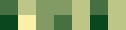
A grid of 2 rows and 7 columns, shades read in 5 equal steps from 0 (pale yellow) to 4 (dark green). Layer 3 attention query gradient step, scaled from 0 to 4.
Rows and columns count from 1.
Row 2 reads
4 0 2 3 1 4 1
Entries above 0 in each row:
7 6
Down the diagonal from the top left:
3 0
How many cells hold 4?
2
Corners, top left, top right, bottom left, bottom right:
3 1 4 1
